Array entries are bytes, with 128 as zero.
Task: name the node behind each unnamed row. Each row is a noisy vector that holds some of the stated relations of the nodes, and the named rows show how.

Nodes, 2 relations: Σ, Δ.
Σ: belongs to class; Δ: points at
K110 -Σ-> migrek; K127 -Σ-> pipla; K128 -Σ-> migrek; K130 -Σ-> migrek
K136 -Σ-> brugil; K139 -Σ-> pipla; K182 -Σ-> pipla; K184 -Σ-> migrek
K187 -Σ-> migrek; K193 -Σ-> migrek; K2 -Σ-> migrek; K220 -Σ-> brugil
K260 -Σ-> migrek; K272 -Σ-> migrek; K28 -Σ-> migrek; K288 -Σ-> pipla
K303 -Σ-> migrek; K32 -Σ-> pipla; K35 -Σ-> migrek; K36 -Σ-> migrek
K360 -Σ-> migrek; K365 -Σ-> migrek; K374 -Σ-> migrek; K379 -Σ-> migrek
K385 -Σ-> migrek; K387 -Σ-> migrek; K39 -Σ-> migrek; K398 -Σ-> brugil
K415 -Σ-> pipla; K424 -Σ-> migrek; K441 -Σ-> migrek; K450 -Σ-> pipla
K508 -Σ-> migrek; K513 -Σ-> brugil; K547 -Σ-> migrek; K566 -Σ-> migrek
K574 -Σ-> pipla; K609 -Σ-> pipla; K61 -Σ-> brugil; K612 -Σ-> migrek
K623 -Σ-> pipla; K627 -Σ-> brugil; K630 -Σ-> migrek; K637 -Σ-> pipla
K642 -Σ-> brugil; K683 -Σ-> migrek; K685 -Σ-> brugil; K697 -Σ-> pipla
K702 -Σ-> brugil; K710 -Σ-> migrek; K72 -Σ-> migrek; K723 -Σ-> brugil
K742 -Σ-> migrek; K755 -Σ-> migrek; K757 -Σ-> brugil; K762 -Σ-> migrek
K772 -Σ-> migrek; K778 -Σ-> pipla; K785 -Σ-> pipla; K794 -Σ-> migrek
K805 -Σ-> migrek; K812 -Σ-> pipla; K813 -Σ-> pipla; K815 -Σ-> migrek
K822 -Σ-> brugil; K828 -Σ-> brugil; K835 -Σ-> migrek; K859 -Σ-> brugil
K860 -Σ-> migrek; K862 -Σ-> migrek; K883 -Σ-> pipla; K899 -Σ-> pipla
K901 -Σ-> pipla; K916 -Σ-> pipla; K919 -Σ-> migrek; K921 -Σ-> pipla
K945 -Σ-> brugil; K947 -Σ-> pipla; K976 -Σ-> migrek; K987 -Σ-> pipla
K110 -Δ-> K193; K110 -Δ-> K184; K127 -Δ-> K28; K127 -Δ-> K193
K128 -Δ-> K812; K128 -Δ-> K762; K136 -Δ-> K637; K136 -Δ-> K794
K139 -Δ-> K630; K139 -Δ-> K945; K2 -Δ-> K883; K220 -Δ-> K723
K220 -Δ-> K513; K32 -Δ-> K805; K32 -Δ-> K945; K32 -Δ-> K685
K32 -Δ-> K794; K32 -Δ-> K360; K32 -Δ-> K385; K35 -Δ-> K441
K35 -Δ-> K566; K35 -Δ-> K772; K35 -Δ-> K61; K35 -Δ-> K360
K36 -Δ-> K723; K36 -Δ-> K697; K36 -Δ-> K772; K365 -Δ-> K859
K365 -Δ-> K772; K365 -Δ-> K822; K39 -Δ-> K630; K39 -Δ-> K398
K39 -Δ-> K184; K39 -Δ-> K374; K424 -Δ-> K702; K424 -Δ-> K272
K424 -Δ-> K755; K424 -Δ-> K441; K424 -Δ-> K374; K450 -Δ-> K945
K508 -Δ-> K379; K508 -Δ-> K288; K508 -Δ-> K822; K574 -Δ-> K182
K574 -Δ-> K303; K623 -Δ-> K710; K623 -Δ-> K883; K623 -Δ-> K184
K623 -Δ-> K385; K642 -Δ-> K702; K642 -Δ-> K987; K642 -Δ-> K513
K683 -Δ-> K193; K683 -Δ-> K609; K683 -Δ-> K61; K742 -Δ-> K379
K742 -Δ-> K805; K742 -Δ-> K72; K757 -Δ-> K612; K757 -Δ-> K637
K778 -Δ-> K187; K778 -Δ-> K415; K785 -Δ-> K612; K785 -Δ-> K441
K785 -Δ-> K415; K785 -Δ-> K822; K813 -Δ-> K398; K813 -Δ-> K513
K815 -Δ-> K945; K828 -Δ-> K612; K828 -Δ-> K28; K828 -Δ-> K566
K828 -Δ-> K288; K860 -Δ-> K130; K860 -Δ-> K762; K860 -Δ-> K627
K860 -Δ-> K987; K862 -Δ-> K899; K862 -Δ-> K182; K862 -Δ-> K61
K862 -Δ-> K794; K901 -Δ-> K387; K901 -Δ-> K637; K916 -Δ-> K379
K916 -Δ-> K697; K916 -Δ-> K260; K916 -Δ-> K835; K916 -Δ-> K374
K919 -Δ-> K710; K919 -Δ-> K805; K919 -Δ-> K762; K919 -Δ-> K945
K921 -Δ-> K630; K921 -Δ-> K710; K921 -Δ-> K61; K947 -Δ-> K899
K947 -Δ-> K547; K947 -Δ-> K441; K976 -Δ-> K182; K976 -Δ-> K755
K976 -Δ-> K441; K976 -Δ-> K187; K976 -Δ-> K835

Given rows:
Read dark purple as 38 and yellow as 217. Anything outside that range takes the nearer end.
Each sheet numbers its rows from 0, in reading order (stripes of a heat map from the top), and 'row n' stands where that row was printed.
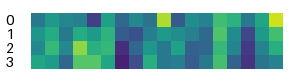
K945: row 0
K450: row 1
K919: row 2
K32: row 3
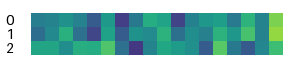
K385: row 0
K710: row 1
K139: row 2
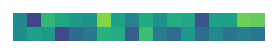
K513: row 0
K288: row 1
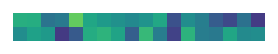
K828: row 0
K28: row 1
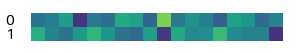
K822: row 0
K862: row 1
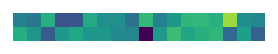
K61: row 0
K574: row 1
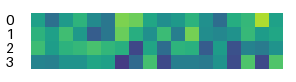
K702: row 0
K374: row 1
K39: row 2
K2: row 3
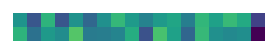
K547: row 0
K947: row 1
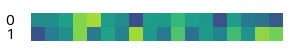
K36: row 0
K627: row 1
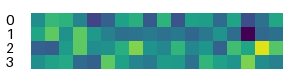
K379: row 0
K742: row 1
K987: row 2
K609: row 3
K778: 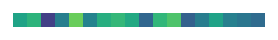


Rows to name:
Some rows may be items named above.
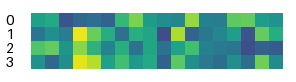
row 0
K187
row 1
K860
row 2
K916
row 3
K642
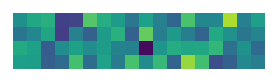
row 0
K193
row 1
K822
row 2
K574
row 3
K901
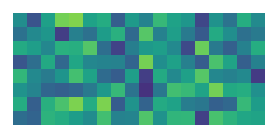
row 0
K220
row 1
K822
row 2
K139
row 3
K859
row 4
K862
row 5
K303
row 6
K813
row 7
K723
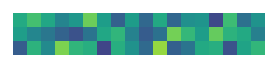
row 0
K110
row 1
K182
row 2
K128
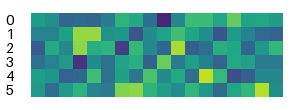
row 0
K303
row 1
K36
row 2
K128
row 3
K822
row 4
K901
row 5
K702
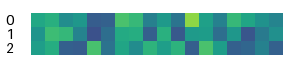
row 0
K835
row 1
K379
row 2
K757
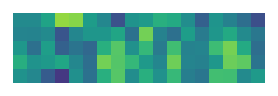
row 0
K36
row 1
K566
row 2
K441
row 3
K272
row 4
K415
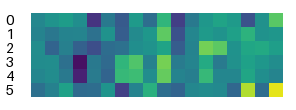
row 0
K805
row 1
K360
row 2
K794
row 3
K612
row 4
K612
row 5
K883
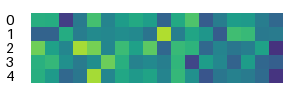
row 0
K778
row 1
K772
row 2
K424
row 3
K127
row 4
K785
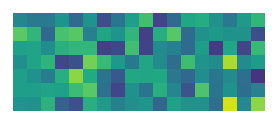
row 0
K685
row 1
K976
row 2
K623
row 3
K193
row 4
K35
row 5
K921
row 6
K184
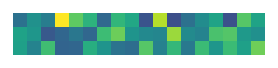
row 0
K860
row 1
K187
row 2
K630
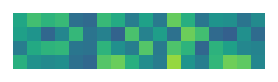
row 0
K260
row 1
K136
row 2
K697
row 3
K755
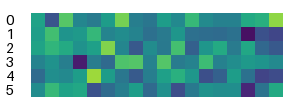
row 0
K398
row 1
K508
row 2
K683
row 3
K612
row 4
K365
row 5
K72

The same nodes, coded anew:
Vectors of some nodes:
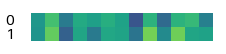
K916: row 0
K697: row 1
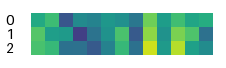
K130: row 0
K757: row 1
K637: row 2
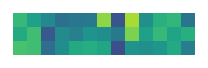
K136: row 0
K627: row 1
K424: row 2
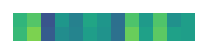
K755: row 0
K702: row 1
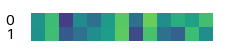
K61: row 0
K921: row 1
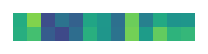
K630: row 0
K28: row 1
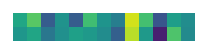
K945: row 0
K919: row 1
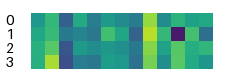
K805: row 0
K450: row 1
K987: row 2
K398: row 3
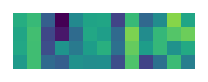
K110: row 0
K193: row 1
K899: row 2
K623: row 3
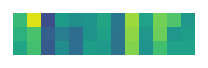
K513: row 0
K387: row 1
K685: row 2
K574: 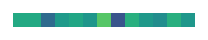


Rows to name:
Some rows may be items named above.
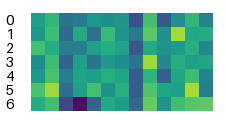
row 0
K2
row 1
K822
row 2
K778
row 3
K805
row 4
K916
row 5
K642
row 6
K193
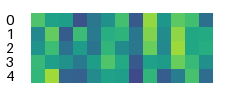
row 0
K757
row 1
K772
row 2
K822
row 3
K785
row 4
K39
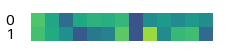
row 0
K976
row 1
K901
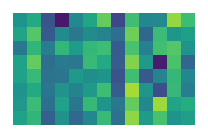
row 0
K683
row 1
K883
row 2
K365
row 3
K139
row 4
K2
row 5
K32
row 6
K822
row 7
K794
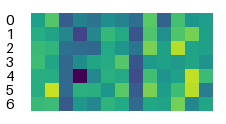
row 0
K883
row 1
K828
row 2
K612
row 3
K947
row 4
K127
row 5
K220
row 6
K441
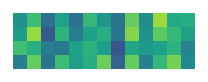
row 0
K822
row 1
K723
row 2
K778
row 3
K36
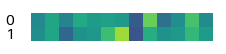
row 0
K742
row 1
K35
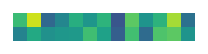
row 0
K813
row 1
K508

